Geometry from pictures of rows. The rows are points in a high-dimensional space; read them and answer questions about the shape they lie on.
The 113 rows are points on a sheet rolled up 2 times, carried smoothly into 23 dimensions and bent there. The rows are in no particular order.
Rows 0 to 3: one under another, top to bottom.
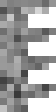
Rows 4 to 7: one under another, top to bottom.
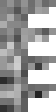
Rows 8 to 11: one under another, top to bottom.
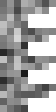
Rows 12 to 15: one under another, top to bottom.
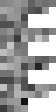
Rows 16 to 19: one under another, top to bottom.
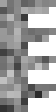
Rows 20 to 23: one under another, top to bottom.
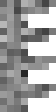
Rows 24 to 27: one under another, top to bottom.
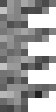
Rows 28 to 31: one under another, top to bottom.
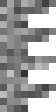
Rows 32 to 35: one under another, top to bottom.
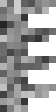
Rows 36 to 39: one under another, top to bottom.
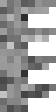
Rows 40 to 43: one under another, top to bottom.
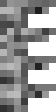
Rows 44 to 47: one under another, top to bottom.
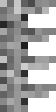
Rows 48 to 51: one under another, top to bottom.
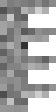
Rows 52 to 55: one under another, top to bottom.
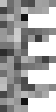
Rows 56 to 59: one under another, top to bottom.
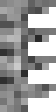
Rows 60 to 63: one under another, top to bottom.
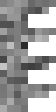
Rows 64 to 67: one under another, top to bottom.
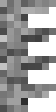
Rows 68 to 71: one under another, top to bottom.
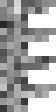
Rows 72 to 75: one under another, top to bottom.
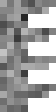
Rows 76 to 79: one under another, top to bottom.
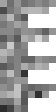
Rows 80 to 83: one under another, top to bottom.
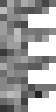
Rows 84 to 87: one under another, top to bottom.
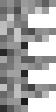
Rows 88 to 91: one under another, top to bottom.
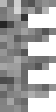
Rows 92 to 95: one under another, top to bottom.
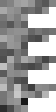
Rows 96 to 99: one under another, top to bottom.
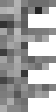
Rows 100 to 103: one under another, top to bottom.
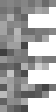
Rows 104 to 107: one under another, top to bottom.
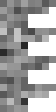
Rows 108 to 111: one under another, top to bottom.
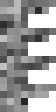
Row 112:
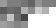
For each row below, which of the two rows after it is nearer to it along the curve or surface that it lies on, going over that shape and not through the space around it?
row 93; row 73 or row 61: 61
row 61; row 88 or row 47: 47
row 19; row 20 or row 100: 20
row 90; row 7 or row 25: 25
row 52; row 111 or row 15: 15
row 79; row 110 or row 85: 85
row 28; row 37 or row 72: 37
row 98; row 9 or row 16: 16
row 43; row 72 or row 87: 87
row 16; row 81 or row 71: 81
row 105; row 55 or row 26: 55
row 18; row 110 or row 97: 110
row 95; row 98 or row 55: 55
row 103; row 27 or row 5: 27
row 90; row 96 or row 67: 67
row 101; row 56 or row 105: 56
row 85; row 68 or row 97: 68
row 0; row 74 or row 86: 74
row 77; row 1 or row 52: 1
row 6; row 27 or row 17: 27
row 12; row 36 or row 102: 36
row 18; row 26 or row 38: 26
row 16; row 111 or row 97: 111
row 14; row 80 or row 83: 83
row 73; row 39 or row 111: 39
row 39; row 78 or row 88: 88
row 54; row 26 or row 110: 110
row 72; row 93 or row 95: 93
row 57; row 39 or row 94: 39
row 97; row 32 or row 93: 93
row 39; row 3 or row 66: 66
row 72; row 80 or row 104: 104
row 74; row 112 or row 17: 112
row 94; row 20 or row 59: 20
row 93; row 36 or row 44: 36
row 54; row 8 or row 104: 8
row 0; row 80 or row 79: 80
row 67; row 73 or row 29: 29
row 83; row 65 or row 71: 65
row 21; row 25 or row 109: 109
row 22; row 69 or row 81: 69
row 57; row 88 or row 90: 88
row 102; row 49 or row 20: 49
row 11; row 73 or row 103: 103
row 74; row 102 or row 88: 102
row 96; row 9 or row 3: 9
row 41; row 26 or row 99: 26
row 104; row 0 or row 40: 0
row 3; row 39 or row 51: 39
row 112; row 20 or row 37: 37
